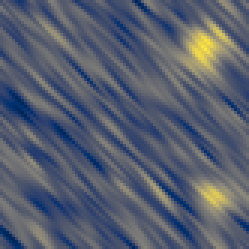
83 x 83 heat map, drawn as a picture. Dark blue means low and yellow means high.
No row or column stands out. Two bumps rise from the field. The ninth with the highest average is the top right. No lone cell stands out from its neighbours. The values are skewed, with a long tail toward high values. The grain runs diagonally down to the right.
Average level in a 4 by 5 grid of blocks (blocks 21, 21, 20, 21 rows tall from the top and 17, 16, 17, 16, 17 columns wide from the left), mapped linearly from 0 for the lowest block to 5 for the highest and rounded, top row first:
12035 | 01122 | 20112 | 10114
